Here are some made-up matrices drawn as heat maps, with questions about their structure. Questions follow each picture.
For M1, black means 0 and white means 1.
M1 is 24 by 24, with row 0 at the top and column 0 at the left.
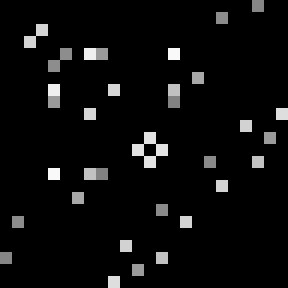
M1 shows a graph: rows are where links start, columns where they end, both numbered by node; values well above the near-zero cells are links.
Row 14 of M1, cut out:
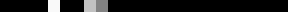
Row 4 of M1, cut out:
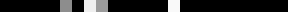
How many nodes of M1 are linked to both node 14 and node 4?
2
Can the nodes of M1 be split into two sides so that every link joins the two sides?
no
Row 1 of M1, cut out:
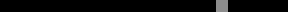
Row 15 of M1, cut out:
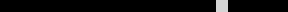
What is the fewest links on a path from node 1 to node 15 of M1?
2
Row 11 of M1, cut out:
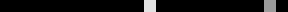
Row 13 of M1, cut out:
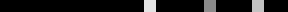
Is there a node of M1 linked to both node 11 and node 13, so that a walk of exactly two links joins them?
yes
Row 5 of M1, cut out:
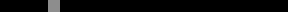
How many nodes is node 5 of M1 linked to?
1
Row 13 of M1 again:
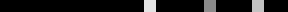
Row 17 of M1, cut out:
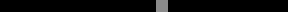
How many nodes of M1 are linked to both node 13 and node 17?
0
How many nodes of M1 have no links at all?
1
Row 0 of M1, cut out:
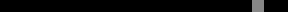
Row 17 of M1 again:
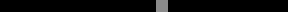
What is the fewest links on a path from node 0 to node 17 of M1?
3
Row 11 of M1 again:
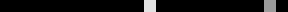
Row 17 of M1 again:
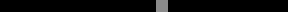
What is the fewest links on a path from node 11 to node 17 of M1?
3
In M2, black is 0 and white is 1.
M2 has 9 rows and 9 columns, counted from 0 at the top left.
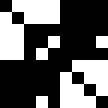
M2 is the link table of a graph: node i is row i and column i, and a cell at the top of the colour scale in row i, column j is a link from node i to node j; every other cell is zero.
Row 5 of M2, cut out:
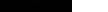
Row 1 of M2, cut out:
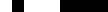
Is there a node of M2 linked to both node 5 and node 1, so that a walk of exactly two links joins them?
no
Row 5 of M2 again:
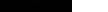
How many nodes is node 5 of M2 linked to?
3
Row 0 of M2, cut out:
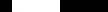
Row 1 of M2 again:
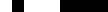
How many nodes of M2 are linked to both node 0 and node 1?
3
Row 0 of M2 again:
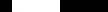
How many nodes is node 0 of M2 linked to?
4
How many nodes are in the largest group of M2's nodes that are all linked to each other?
4
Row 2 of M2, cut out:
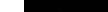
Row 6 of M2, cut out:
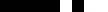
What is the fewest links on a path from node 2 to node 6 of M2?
4
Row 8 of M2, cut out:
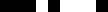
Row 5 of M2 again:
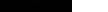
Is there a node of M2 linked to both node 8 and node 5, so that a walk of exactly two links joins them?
yes
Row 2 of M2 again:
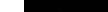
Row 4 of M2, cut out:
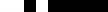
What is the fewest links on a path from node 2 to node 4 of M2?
2
